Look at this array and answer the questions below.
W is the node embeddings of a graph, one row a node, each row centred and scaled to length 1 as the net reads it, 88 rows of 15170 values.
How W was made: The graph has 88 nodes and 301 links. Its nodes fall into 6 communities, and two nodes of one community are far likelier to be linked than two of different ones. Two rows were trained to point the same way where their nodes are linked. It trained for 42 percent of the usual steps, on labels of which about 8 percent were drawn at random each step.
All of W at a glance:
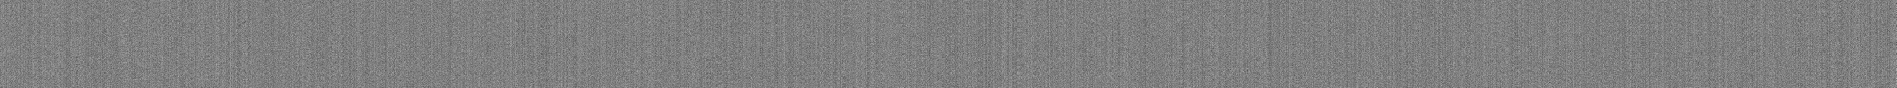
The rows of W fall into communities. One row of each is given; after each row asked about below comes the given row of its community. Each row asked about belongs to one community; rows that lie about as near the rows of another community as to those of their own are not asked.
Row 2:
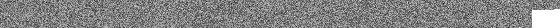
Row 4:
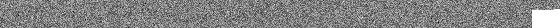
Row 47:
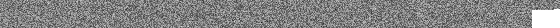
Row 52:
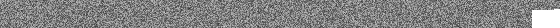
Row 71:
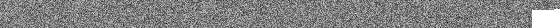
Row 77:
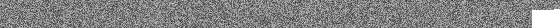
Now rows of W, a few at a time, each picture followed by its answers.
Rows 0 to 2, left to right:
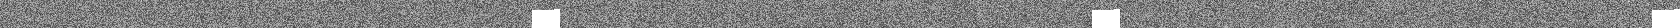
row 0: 2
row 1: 47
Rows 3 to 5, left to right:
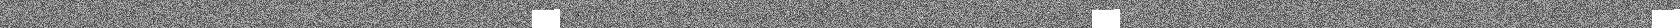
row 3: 4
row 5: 71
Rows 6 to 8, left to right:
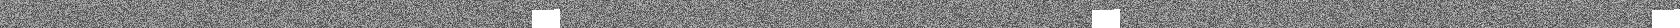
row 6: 52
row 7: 52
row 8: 47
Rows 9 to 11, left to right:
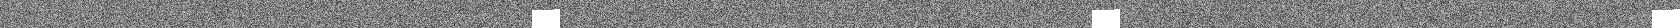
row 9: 71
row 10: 2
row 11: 71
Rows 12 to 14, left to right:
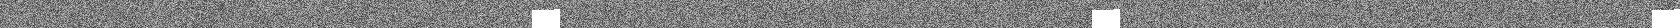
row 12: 77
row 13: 77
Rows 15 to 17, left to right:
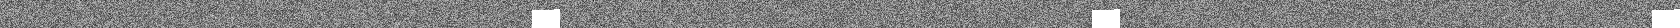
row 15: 2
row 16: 47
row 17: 4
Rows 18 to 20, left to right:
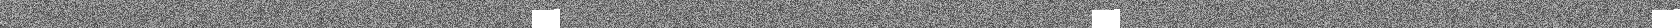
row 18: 52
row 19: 4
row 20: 52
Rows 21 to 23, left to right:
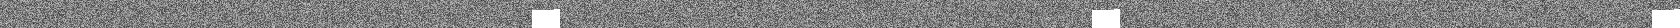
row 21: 77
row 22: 71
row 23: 4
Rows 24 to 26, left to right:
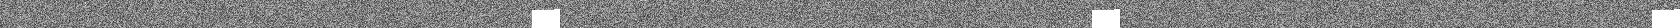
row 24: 2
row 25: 4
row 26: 4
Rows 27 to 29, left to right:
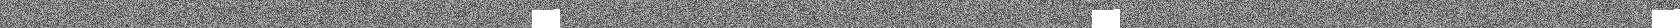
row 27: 2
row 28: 77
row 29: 4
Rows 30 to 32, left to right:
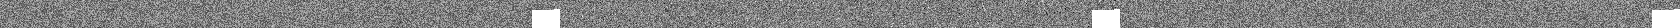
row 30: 77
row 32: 2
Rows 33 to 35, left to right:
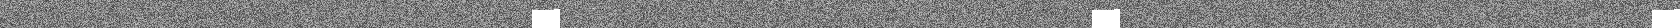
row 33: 4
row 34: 52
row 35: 2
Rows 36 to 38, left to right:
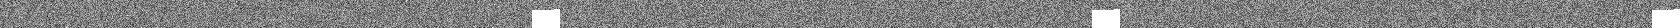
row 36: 77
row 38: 52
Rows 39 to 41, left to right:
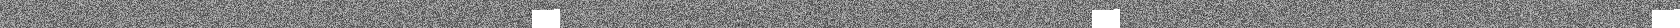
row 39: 52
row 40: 52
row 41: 2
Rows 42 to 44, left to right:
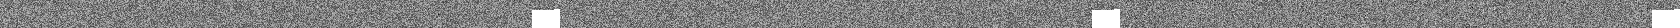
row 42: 47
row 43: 77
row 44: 4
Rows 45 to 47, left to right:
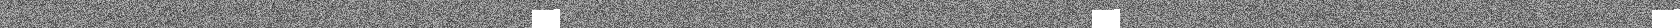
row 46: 71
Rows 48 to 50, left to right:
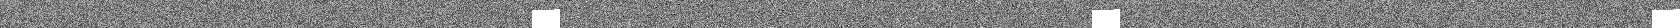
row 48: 52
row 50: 52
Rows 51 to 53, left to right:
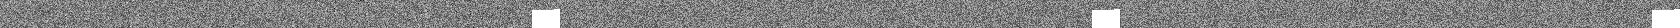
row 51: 71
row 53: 4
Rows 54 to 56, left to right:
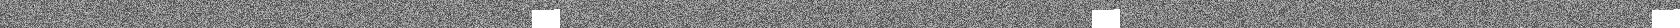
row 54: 4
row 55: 52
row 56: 2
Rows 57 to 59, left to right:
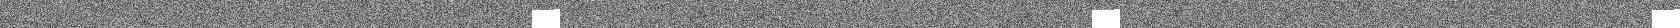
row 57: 2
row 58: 47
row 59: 77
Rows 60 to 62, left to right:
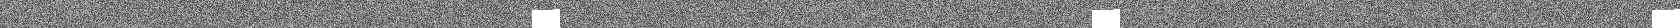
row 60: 4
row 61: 71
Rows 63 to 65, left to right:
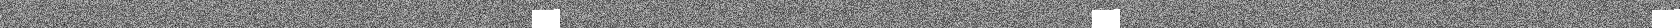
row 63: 52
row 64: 2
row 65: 52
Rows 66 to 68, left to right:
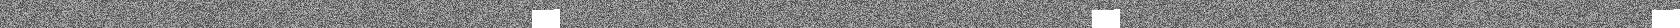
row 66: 77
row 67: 4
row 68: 2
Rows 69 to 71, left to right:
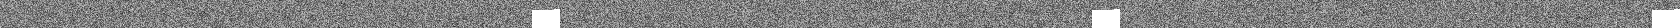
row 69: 71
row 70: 71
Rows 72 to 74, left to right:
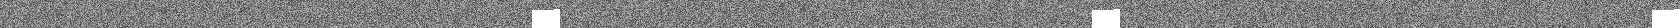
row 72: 77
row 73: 77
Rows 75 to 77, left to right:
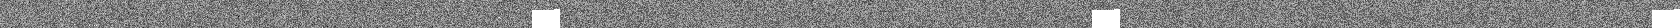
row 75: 52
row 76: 52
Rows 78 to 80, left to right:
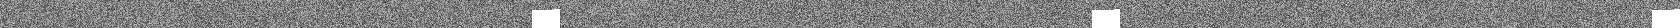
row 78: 77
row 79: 4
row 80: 71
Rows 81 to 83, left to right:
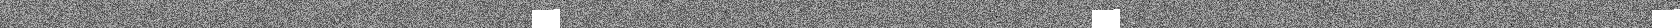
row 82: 77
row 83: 77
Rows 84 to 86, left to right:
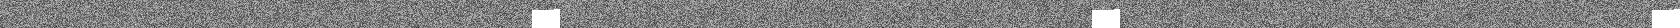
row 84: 2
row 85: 52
